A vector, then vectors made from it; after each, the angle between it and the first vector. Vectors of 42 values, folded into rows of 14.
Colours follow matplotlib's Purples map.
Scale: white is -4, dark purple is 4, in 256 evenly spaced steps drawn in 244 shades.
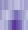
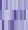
partly aligned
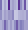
orthogonal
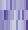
partly opposed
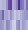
partly opposed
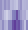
nearly parallel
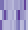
orthogonal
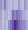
nearly parallel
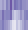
nearly opposite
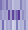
orthogonal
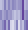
partly opposed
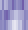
nearly opposite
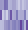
partly aligned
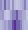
nearly parallel
